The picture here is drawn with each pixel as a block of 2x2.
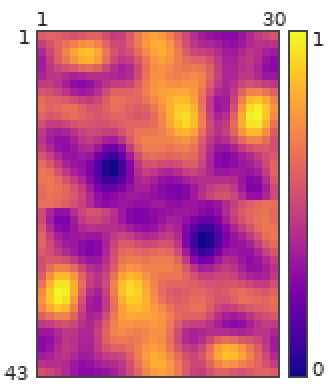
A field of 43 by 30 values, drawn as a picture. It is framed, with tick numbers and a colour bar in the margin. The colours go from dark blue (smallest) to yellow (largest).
No row or column stands out. The texture is blotchy. There are no lone odd cells. There is no seam. A half turn leaves it unchanged. The histogram is bell-shaped.
